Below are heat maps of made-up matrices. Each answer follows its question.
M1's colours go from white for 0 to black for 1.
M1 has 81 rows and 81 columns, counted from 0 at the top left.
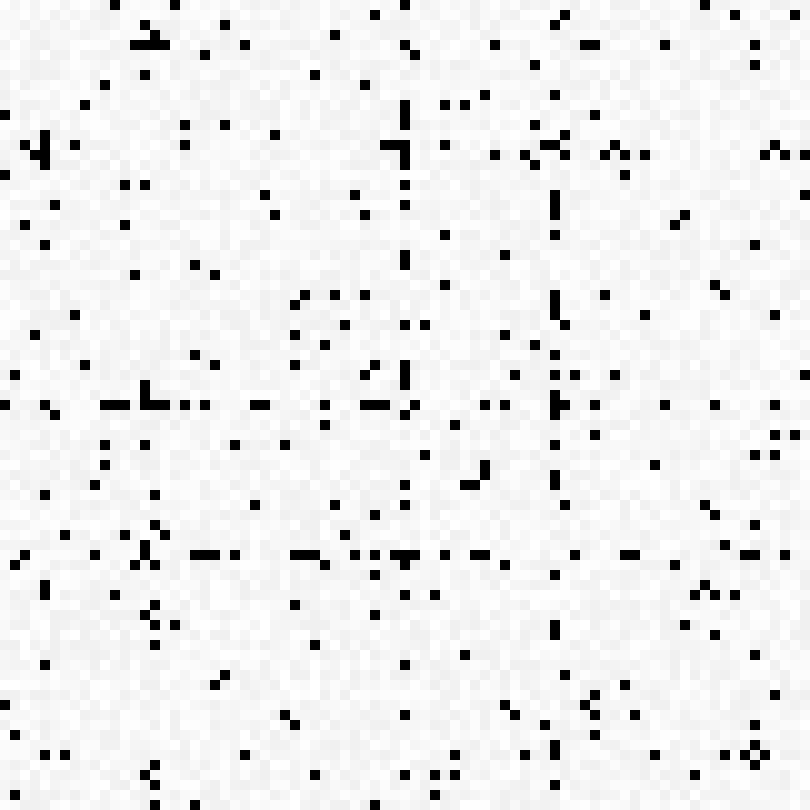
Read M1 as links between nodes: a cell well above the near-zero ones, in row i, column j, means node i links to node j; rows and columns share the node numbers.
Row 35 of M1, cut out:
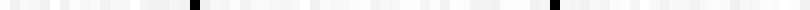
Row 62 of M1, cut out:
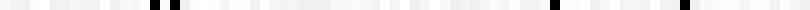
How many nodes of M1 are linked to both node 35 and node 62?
1
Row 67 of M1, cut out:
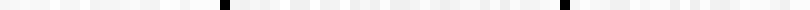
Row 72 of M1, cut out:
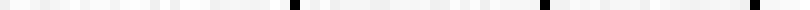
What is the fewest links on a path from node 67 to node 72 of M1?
5
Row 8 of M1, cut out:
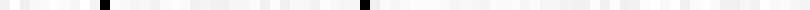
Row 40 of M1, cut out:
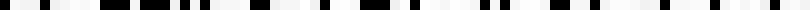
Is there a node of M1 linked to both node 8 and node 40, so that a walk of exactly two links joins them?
yes
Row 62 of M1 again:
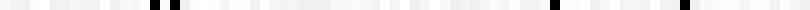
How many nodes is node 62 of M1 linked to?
4
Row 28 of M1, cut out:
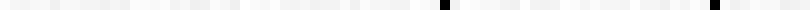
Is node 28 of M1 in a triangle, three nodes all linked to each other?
no
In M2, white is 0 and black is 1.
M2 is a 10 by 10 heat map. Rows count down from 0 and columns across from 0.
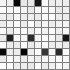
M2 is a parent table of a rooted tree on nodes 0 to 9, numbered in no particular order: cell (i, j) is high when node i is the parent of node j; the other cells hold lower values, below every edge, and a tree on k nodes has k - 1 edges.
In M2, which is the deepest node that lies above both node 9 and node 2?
0
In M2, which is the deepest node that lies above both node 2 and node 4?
0
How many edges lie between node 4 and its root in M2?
3
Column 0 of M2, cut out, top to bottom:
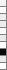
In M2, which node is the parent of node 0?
7
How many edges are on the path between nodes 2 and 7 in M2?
2
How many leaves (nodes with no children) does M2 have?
7
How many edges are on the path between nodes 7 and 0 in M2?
1
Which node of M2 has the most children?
7
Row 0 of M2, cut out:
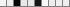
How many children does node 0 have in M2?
2
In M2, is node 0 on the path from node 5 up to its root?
yes
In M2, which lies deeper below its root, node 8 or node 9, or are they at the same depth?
node 9
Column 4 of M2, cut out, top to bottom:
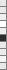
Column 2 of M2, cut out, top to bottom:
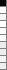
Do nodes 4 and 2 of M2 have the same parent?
no
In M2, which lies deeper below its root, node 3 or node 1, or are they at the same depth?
node 1
